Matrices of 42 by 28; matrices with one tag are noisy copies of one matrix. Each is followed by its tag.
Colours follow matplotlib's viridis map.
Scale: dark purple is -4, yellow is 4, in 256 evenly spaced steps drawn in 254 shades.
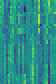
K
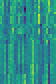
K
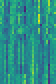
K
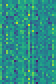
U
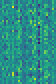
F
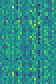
F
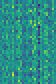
F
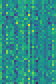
U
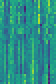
K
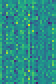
U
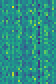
F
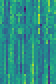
K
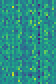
F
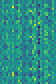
F
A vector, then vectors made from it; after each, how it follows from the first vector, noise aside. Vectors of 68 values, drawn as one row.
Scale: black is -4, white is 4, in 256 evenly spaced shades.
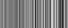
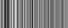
reversed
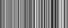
negated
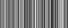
negated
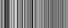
reversed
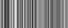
reversed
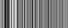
reversed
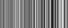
negated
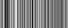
reversed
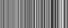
negated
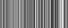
negated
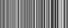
negated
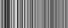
reversed
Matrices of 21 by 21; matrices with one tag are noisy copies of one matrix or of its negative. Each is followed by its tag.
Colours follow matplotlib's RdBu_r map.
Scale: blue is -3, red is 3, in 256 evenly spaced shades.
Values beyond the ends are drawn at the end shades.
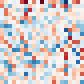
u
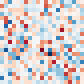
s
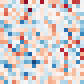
u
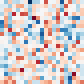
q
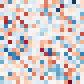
s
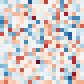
q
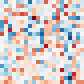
q
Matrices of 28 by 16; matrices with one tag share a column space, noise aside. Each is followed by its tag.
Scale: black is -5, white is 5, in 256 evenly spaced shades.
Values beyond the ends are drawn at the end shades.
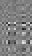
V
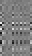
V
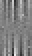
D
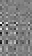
V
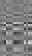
V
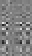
V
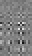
V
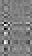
V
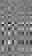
V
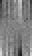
D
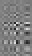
V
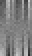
D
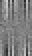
D
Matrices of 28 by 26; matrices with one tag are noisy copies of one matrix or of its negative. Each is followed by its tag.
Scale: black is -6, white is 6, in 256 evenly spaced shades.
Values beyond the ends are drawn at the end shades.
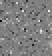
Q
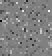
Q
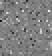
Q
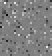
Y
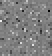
Q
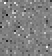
Y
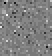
Y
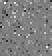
Y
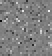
Q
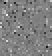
Y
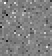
Y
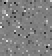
Y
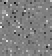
Y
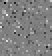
Y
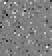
Y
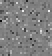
Q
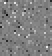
Y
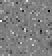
Q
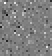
Y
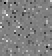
Y
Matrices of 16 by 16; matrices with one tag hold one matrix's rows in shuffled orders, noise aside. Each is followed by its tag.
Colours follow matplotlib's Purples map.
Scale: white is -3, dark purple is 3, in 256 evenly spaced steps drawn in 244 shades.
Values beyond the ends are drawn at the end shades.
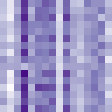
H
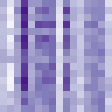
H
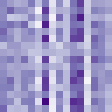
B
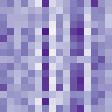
B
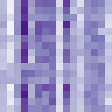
H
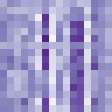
B
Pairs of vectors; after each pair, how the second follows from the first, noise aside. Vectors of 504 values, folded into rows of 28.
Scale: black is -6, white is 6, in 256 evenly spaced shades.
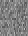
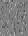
partly zeroed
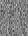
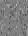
partly zeroed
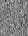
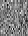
scaled up
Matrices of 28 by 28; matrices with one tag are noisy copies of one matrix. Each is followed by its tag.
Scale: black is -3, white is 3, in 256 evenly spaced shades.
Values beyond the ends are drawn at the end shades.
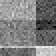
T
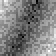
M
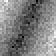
M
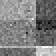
T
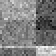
T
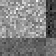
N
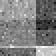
T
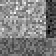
N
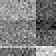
T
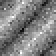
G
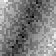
M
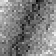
M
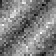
G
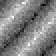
G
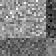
N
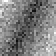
M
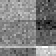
T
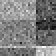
T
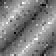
G
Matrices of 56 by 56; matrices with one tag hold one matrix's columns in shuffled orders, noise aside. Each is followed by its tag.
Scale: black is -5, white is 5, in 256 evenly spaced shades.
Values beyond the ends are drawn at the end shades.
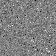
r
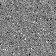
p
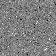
p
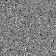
r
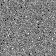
p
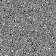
r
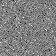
r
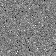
r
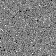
r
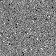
p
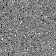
p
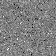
p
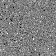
p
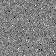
r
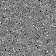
r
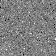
p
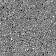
p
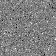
p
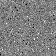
p
